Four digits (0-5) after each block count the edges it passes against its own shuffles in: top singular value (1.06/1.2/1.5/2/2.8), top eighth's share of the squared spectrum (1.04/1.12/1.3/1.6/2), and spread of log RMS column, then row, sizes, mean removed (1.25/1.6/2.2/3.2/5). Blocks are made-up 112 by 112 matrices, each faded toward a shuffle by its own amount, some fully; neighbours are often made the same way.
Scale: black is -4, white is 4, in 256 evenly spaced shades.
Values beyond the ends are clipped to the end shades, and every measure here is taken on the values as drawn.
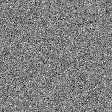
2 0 0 0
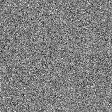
2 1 0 0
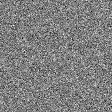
0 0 0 0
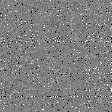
2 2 2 2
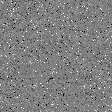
0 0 0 0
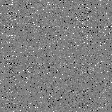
2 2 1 2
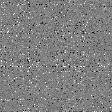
2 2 2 2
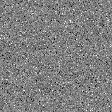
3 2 0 0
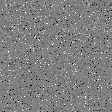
2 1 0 0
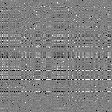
5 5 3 3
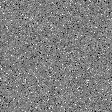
0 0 0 0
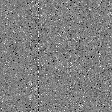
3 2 2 0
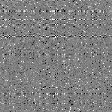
5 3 2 2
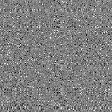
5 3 2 2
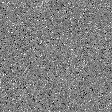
2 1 0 0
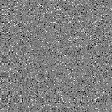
4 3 2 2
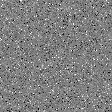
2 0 0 0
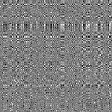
5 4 4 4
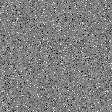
3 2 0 0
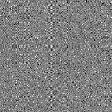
5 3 2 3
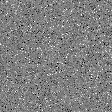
0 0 0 0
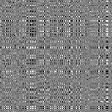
5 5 4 4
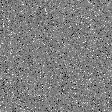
2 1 0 0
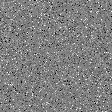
2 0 0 0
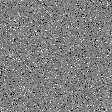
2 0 0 0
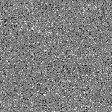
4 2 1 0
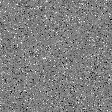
0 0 0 0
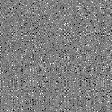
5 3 2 2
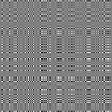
5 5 5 5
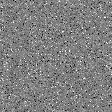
2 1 0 0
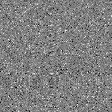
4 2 1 1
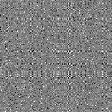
5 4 3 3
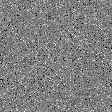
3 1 0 0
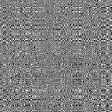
5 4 3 3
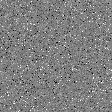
0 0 0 0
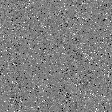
2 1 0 0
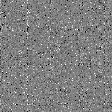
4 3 2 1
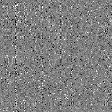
4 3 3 1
